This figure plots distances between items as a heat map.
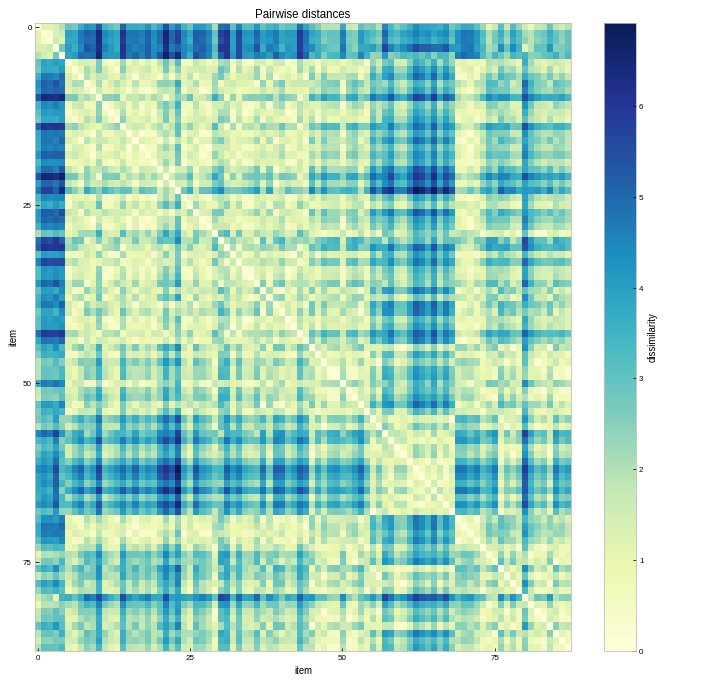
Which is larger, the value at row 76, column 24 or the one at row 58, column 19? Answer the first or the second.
the second
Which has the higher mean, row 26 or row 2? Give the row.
2
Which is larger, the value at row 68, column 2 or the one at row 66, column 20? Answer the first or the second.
the second
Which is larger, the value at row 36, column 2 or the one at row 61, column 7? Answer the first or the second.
the first
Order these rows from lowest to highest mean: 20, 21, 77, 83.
83, 77, 20, 21
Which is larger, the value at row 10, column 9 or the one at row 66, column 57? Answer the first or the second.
the first
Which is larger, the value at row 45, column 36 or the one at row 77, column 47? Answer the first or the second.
the first
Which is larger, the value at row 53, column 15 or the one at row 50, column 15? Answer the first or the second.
the first
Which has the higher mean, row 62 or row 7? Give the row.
62
